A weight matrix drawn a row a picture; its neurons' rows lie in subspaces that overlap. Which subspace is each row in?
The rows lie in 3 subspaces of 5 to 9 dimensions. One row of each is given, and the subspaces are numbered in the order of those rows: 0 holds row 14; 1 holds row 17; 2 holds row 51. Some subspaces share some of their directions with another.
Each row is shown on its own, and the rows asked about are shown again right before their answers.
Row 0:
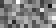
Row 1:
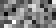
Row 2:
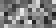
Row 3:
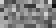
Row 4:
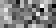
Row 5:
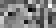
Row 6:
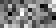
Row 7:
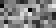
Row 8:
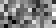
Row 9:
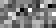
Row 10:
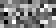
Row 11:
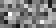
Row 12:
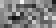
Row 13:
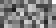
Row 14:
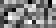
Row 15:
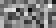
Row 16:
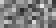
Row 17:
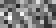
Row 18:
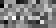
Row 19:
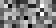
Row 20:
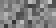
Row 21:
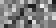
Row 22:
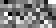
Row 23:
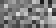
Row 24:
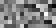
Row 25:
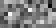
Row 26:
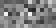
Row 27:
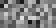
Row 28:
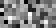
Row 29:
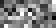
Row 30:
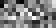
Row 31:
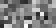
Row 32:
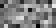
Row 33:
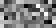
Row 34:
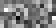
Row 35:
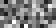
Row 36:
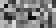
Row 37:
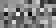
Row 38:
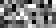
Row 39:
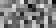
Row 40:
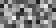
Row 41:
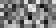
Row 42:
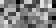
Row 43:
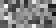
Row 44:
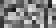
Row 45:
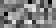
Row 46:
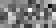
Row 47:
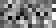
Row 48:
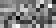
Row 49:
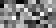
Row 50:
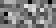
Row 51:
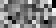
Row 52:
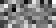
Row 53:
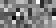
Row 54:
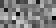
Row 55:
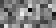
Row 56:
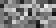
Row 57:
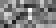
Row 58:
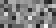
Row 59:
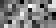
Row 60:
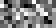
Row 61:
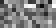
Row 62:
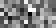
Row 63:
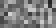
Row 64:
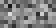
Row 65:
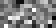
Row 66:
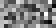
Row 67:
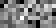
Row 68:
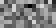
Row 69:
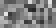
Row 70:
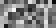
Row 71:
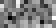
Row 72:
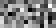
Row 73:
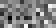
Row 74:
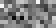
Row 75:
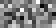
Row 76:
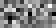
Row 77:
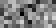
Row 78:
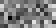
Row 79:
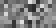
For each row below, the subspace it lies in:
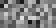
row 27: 0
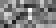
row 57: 2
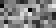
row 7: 0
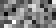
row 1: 1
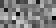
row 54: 2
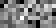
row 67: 0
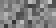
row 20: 2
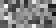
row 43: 1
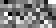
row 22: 2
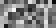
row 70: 2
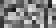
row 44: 0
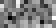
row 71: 1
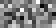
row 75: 2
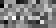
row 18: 2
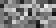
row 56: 0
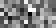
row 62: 0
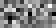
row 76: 0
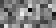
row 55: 2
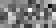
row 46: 2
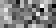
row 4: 1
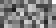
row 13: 0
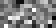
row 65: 1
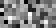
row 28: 0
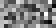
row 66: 1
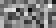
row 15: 0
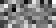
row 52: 1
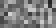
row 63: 0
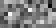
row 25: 0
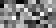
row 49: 2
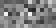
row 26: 0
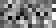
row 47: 1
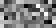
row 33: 1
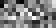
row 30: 2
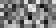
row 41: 0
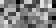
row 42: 1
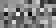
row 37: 2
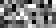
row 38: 1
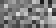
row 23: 2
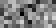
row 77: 1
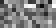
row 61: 1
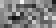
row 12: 2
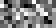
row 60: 1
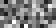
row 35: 1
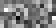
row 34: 2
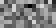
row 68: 1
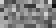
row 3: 1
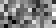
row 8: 1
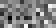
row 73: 1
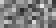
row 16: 2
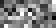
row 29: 0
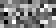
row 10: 2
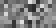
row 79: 2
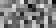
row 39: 0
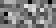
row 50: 2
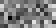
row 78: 1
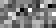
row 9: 2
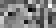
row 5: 0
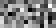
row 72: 0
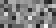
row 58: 2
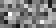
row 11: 0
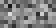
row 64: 1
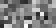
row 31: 1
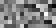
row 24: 1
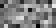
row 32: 2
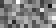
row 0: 1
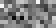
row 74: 2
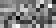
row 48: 2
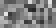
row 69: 0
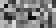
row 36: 2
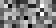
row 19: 1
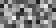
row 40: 2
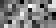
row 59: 0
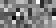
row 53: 2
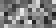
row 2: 1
